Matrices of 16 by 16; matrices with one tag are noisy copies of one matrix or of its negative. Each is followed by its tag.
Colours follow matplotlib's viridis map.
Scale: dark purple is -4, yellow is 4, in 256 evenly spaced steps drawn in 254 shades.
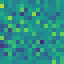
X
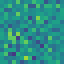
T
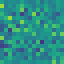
X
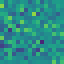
X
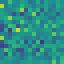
X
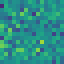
X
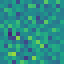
T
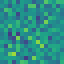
T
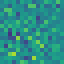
T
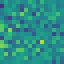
X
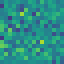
X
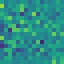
X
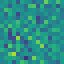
T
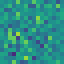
T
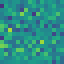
X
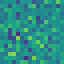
T
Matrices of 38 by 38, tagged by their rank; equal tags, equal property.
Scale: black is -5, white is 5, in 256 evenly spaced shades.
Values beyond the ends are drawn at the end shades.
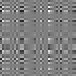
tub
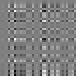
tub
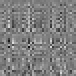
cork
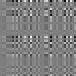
tub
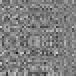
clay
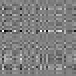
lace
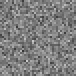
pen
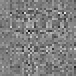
clay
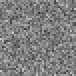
pen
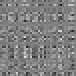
cork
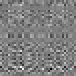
cork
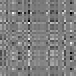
lace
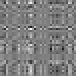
lace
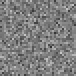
pen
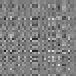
cork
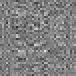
clay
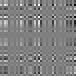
tub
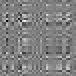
lace
